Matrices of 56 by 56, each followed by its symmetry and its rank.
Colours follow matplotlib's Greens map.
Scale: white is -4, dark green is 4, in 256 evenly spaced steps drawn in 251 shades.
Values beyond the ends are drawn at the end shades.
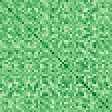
symmetric, rank five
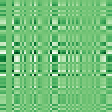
neither, rank one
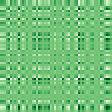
symmetric, rank one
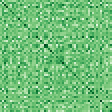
symmetric, rank five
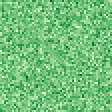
antisymmetric, full rank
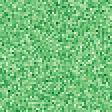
antisymmetric, full rank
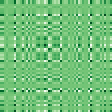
symmetric, rank one
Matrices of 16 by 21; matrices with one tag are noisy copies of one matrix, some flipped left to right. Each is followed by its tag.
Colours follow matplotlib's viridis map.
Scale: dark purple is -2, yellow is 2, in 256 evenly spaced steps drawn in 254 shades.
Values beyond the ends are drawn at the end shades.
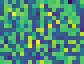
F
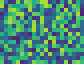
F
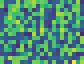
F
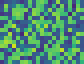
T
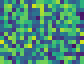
F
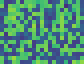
F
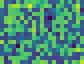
F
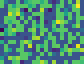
F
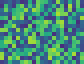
T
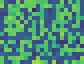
F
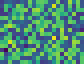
T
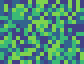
T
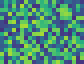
T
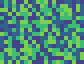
T
